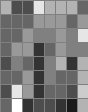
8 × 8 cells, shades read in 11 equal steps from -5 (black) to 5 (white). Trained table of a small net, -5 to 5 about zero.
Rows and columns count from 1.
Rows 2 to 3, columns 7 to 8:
-1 1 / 0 4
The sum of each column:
-7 5 -3 -9 -1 2 -9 13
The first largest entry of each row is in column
4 4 8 2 6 8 2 2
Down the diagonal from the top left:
2 -1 1 -3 0 -1 -2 2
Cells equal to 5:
1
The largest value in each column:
2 5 1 4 2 2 2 4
